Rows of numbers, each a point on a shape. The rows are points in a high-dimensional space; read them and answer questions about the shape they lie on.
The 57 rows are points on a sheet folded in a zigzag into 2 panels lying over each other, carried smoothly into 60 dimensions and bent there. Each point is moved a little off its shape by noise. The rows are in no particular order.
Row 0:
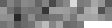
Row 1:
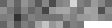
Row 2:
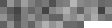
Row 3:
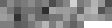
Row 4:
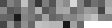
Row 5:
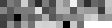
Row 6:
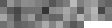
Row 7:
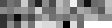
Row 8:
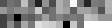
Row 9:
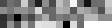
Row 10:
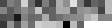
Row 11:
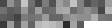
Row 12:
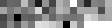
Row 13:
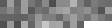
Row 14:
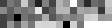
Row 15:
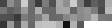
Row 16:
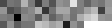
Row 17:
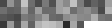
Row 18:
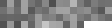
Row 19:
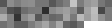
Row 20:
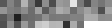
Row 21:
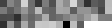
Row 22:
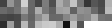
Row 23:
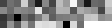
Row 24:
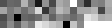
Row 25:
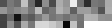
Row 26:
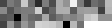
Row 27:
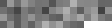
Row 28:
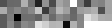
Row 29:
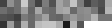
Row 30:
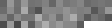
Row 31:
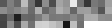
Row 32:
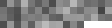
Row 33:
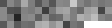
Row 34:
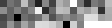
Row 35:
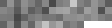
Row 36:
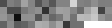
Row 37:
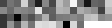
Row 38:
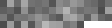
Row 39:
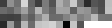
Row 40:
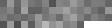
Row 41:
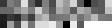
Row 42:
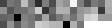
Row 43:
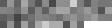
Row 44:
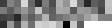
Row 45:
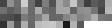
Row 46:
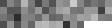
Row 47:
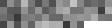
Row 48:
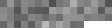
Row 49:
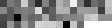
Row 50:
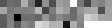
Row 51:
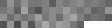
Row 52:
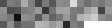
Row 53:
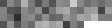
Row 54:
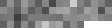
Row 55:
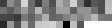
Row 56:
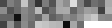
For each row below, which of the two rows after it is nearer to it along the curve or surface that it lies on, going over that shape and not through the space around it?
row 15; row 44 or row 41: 44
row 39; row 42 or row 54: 42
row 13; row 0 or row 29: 0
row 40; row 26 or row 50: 50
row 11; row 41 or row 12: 41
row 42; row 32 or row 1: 32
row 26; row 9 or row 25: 9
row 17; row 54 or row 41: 41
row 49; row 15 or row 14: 14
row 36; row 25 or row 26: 26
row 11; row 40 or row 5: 5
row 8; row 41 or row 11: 41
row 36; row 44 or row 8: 44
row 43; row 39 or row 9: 9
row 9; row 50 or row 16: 50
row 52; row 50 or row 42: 42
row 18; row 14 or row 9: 9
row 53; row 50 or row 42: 42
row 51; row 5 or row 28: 28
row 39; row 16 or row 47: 47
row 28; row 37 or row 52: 37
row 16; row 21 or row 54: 21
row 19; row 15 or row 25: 15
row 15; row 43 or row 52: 52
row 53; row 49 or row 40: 49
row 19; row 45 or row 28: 45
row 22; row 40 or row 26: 26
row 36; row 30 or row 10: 10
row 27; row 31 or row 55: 55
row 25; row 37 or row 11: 37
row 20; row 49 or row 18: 18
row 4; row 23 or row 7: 23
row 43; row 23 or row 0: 0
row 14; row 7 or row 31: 7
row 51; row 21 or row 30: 30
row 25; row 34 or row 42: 34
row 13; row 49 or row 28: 28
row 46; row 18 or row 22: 22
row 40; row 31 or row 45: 31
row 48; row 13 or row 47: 13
